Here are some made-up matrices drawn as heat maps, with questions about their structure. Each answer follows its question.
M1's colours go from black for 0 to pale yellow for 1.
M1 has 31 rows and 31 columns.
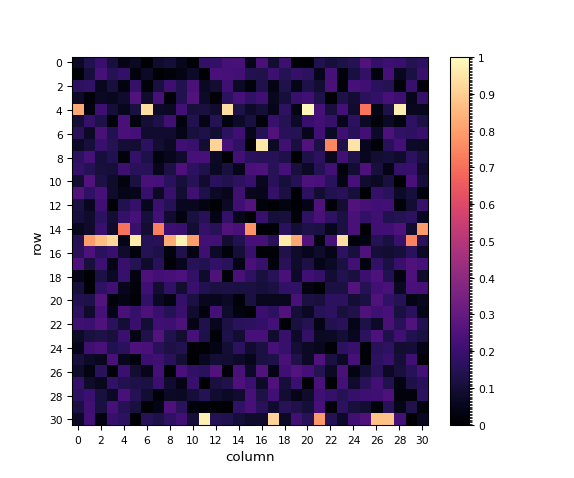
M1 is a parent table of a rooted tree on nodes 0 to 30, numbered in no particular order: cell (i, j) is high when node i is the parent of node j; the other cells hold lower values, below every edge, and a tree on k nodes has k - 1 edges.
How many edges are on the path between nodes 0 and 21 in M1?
4
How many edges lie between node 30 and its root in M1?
1
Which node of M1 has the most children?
15
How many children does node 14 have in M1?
4
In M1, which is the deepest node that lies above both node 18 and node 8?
15
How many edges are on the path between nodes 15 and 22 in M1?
3
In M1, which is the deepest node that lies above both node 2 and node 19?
15
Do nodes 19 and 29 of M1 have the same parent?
yes
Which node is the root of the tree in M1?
14
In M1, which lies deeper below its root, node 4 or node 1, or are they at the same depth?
node 1
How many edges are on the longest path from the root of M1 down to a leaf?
2
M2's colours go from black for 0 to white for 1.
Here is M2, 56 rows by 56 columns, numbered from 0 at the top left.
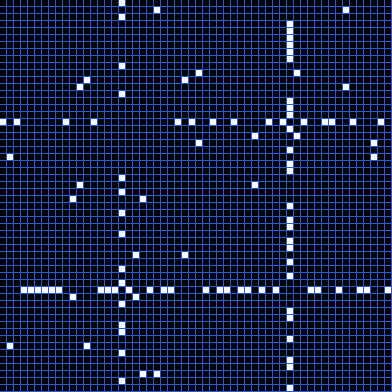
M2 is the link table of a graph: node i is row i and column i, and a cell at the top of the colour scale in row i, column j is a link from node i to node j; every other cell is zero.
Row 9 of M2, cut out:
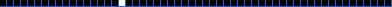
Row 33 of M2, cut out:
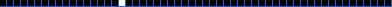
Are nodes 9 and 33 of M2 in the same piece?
yes
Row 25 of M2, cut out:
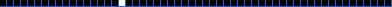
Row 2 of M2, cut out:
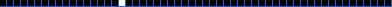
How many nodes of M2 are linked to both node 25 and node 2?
1
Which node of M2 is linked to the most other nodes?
node 41
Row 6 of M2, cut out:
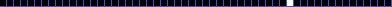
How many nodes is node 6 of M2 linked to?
1
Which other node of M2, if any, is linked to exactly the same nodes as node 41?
none
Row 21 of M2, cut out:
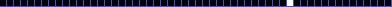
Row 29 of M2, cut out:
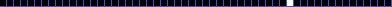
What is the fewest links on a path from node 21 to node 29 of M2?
2
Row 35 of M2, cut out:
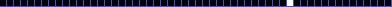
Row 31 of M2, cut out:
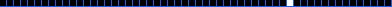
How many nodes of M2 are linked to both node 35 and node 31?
1
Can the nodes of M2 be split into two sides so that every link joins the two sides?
no
